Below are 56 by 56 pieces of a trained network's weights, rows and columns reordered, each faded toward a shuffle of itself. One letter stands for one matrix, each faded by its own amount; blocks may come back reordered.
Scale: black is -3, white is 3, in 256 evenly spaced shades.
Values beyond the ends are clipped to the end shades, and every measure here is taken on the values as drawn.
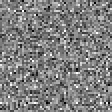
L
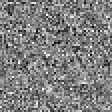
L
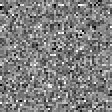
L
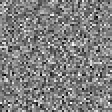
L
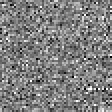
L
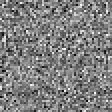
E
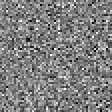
L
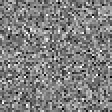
E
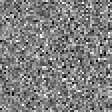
E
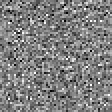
L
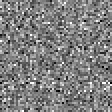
L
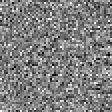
L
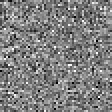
L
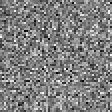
L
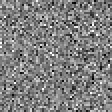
L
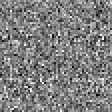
E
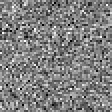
E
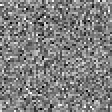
E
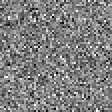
L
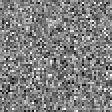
L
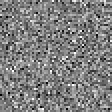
E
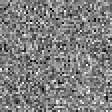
E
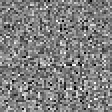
L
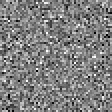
E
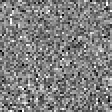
E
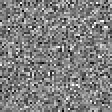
L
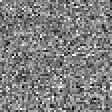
L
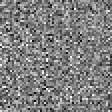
L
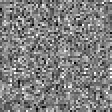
L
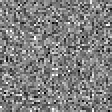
L
